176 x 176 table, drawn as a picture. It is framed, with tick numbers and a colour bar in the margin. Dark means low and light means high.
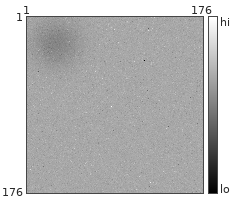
Histogram: skewed, a long tail of low values. Ninth with the lowest average: top left. Dips: one, in the top left. Mirror symmetry: none.
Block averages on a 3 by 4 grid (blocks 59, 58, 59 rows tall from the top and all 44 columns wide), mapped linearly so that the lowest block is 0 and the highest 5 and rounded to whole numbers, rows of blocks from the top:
0 4 5 5 / 5 5 5 5 / 5 5 5 5
